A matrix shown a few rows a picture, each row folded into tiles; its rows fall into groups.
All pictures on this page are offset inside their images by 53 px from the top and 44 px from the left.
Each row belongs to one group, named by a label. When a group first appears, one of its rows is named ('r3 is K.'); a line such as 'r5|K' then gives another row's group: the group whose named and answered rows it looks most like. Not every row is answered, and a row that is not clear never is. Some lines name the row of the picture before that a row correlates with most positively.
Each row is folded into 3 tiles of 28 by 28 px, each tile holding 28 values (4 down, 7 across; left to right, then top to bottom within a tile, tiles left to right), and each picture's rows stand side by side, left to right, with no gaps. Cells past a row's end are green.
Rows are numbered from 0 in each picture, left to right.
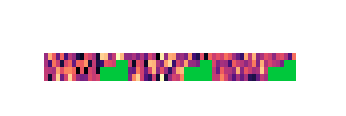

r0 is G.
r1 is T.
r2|T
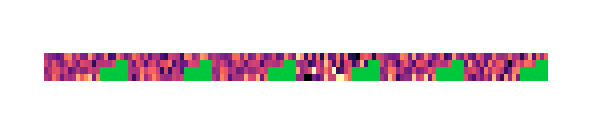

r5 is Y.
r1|G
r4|T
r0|T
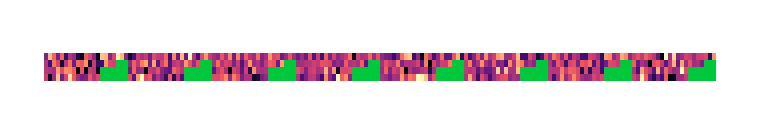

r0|G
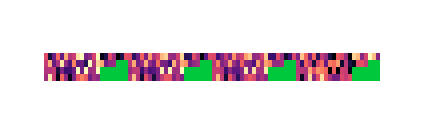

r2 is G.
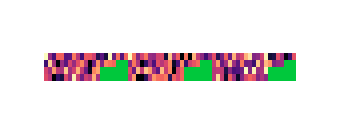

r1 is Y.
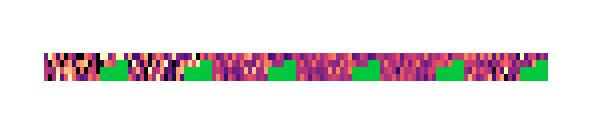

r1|Y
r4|Y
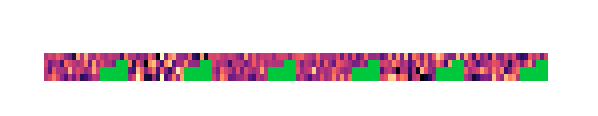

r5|Y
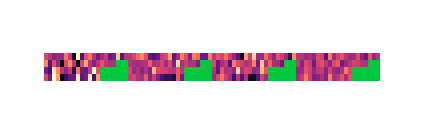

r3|T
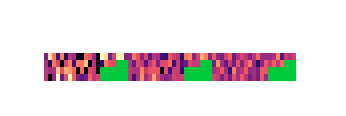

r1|G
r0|G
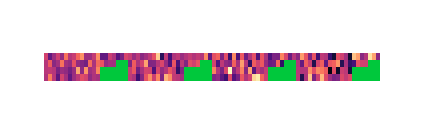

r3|G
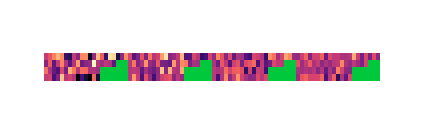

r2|G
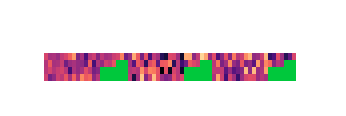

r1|G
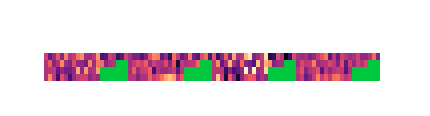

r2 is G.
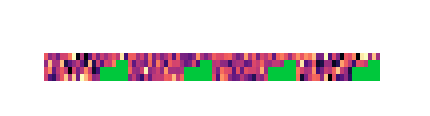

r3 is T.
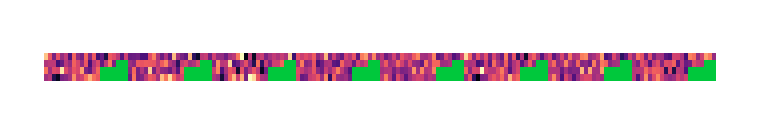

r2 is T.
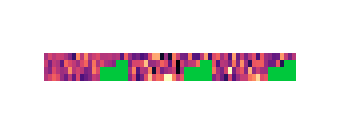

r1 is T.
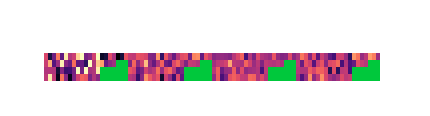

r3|G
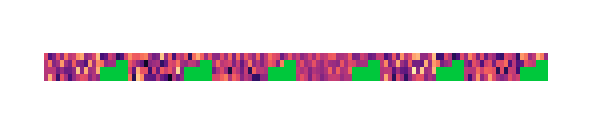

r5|G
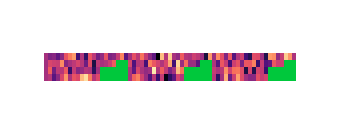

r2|G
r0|T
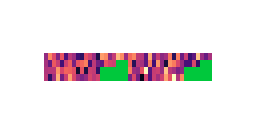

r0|G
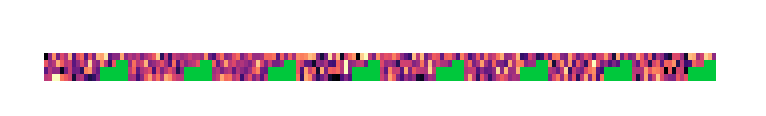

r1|T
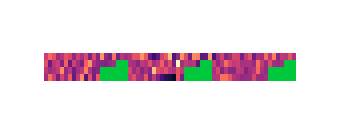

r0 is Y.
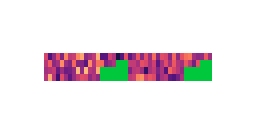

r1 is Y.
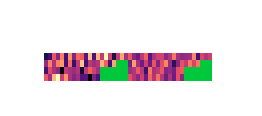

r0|Y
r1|Y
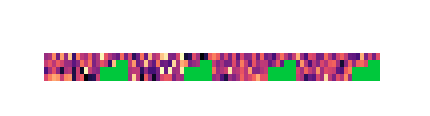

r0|Y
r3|Y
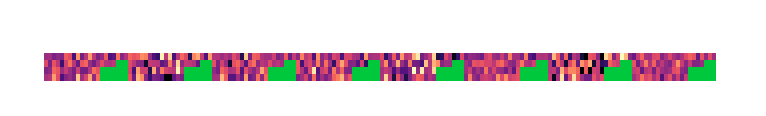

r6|G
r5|T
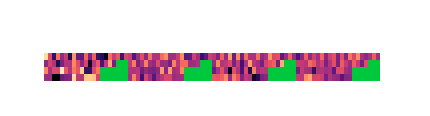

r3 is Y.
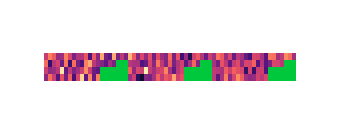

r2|G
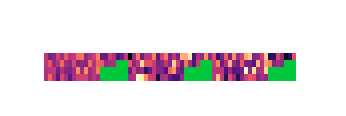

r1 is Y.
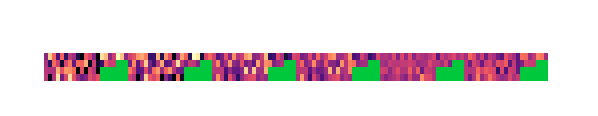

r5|G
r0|G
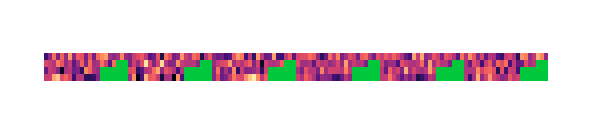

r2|T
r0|Y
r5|G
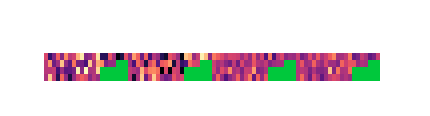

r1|G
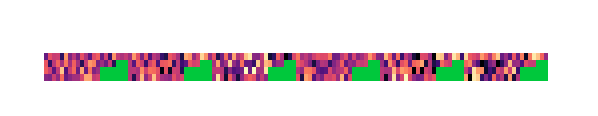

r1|G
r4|G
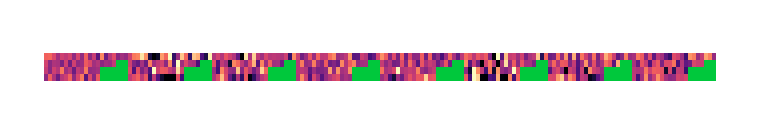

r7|G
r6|Y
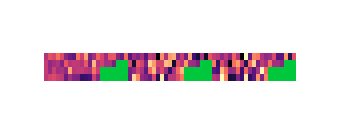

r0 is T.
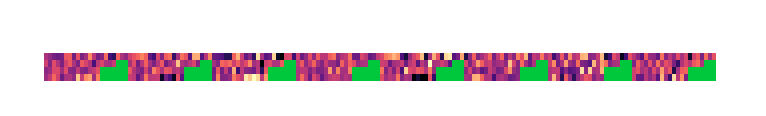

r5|Y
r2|T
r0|T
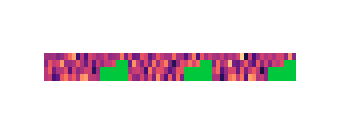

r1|Y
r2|T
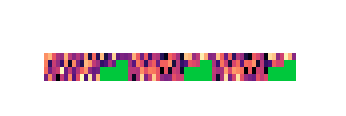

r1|G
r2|G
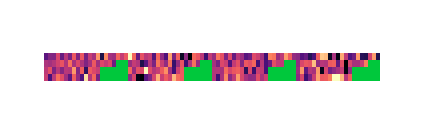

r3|T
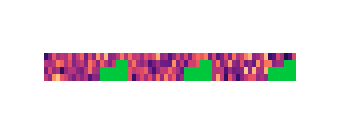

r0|Y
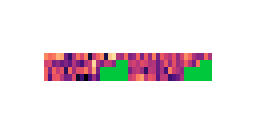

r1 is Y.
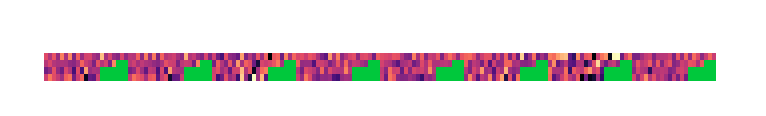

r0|Y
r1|Y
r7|Y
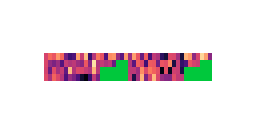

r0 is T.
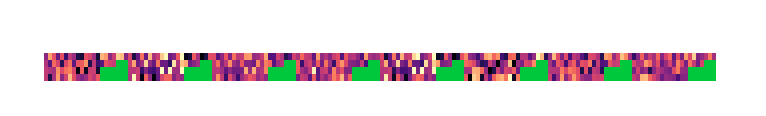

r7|Y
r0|G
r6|G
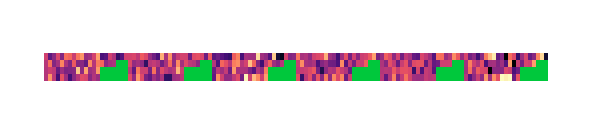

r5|T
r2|T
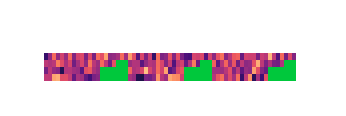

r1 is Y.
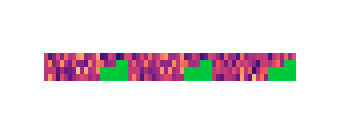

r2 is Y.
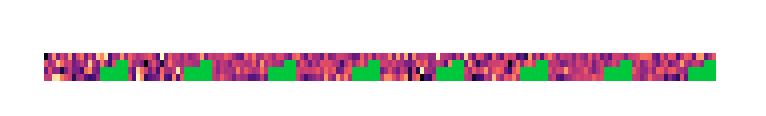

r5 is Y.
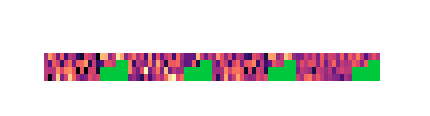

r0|G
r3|Y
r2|G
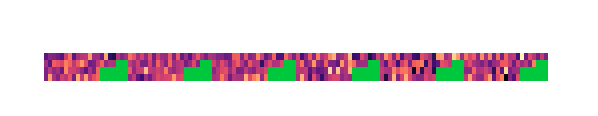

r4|G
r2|T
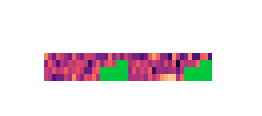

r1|T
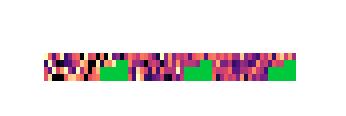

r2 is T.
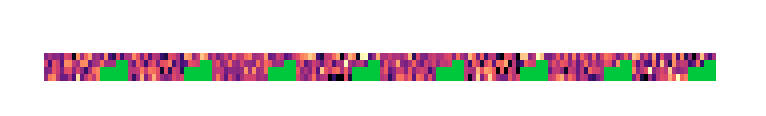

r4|T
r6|Y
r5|G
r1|G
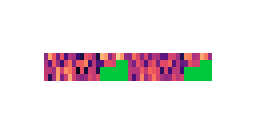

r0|G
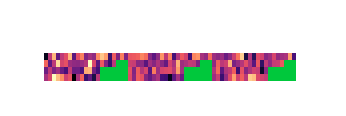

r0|Y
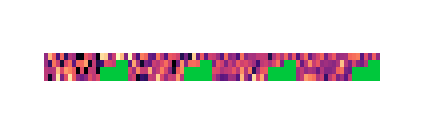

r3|Y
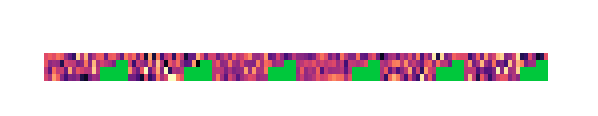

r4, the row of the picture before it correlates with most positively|2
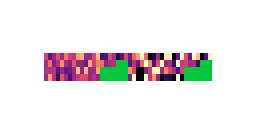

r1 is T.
